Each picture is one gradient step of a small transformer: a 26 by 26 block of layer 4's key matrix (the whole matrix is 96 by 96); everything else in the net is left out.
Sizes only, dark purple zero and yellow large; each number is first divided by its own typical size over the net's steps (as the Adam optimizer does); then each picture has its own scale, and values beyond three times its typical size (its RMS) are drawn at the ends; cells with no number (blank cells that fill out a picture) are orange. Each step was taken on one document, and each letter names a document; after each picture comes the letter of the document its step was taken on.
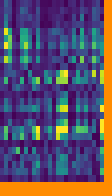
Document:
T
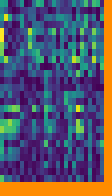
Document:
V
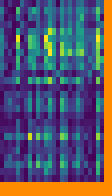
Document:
T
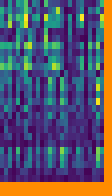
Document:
T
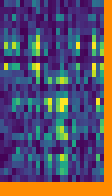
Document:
T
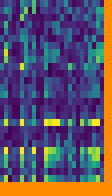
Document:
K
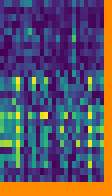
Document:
V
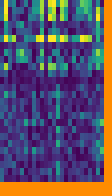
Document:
K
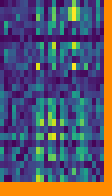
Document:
K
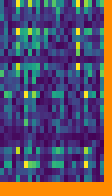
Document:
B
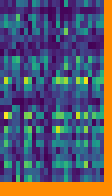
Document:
V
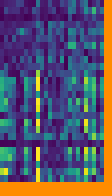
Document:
K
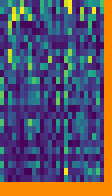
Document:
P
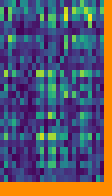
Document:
K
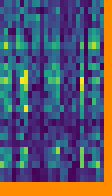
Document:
T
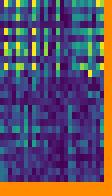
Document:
B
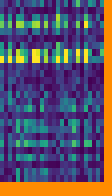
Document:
V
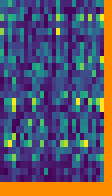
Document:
B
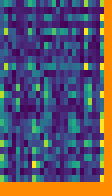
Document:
B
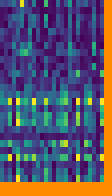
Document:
B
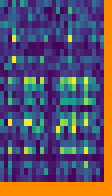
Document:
P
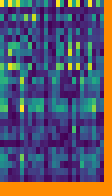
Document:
T
